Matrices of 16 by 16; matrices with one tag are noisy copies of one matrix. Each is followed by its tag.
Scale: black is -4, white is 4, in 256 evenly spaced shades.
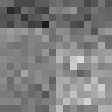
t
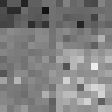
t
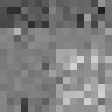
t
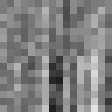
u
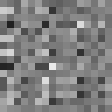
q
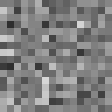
q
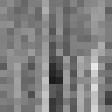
u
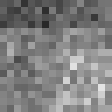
t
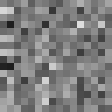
q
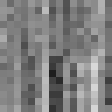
u
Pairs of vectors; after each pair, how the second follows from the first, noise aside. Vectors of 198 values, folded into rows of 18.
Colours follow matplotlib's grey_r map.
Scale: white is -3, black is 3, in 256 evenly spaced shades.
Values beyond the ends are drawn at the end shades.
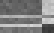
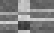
wrapped around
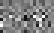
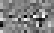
sign-scrambled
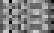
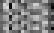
wrapped around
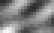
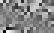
sign-scrambled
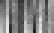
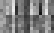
wrapped around
